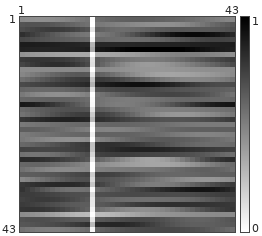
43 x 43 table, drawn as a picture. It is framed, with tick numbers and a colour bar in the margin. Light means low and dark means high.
Overall the values sit about 60% of the way up the scale. There is no overall slope. Column 15 stands out from the rest. The grain runs across in streaks.
